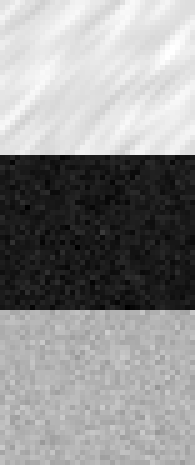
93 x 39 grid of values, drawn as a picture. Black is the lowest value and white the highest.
It is made of 3 by 1 panels. Panel 1,1: very high, slanting up to the right, faint in contrast. Panel 2,1: very low, fine-grained, faint in contrast. Panel 3,1: high, fine-grained, faint in contrast.
